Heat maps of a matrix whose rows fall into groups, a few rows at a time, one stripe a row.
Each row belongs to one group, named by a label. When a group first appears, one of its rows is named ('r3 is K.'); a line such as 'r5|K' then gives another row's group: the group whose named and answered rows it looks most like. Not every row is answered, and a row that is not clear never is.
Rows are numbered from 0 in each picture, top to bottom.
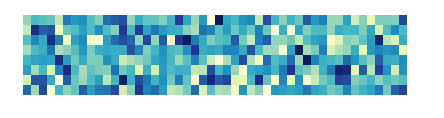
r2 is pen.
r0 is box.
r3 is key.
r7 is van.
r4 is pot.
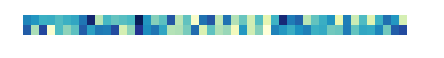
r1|van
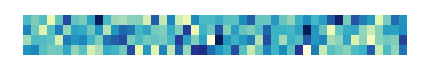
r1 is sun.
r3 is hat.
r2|box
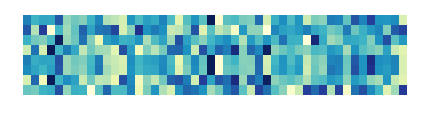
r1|van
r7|pen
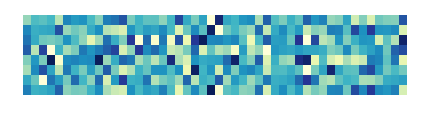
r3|van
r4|key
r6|sun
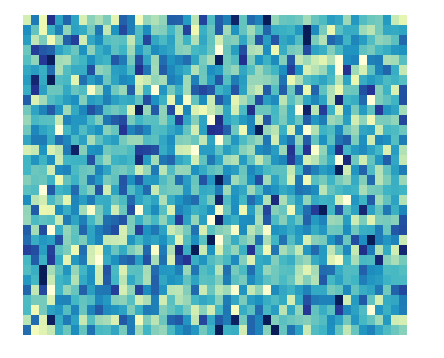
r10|box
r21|van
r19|pen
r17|sun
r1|sun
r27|van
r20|box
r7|hat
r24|pen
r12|pot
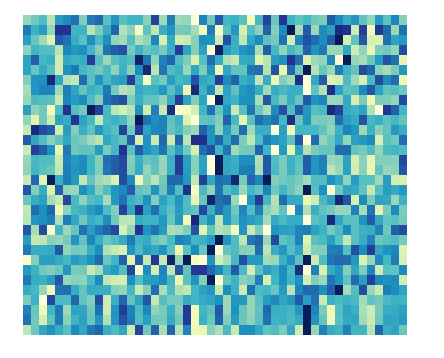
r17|sun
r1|pot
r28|sun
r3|box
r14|box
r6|key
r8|box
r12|hat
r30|sun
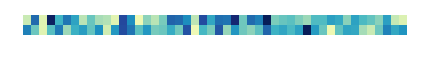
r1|sun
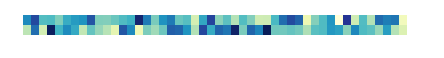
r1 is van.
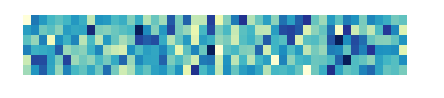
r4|pot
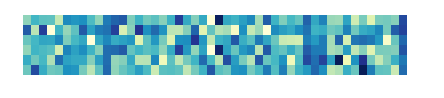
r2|pen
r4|pen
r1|van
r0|box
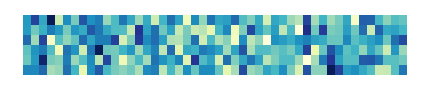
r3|key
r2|van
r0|key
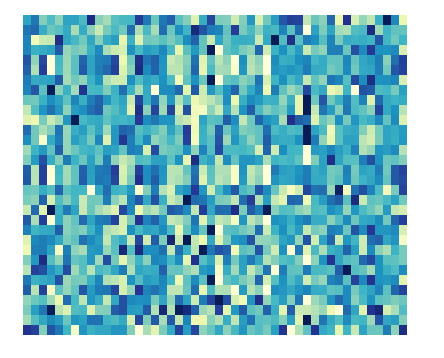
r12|sun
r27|van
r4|van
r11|sun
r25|pot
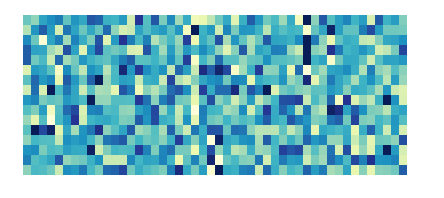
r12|box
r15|box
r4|sun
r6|key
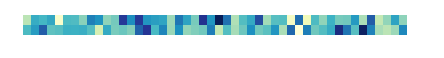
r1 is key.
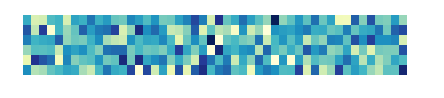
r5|hat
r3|box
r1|van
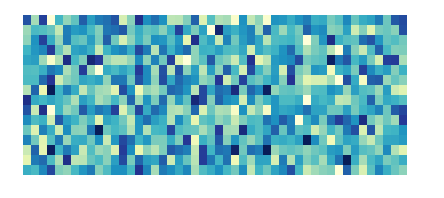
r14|pot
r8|hat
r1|box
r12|sun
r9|van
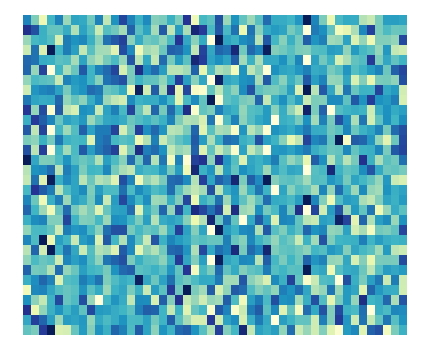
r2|box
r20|pot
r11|van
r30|pot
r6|box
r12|pen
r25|sun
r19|hat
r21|box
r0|sun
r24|box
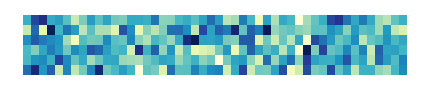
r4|pot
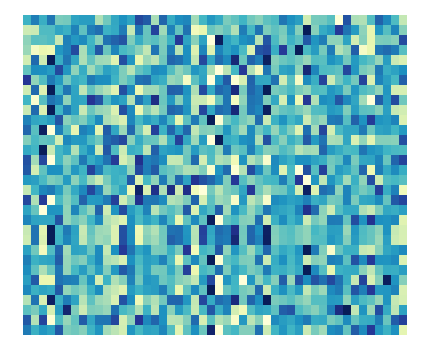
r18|van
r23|sun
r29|pot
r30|van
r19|sun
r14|van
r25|sun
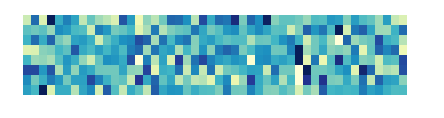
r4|hat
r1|pen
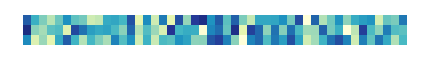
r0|hat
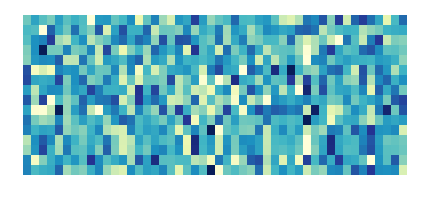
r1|sun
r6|pot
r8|van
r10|sun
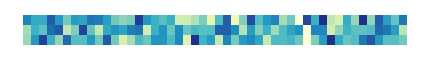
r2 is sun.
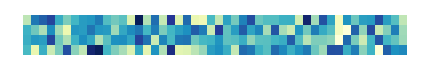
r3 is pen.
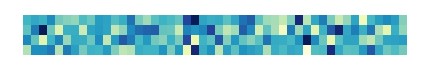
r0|key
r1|key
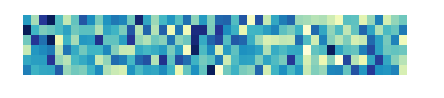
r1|hat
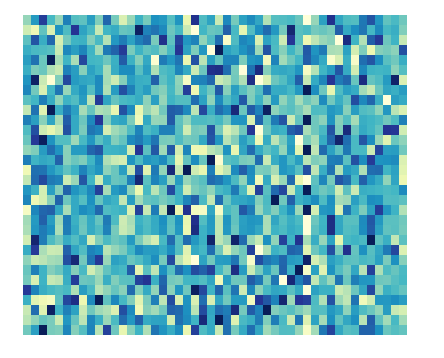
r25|hat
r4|key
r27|hat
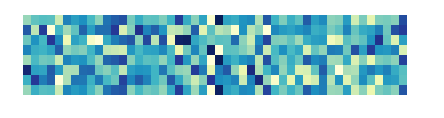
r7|box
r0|box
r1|van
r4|box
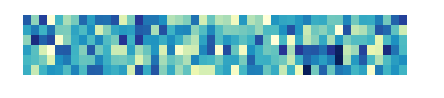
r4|pen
